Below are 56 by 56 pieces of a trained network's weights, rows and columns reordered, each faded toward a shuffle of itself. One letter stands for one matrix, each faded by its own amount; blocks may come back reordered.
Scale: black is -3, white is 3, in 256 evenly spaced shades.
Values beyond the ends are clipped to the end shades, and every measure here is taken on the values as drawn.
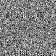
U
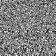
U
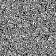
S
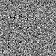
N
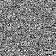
U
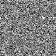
U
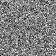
S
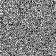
S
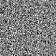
N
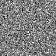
S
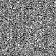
N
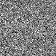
S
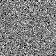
S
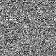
U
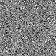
U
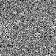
U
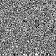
U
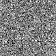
N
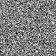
S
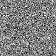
U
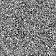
N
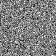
S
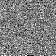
U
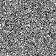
S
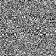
U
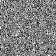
N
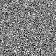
S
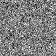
S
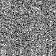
N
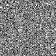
N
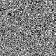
U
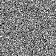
S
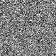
U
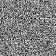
U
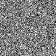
S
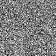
S
